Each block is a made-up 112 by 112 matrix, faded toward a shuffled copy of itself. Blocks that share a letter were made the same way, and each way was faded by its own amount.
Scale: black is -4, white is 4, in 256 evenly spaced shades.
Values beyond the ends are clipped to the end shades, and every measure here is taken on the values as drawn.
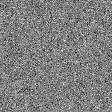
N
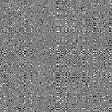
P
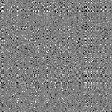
P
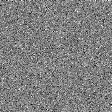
N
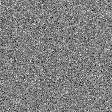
N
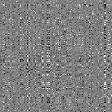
P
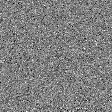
N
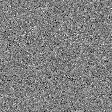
N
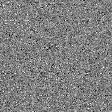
N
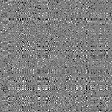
P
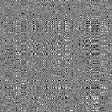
P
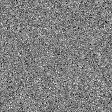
N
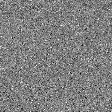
N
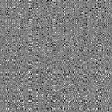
P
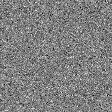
N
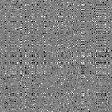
P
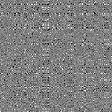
P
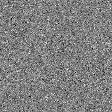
N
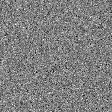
N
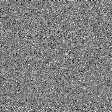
N
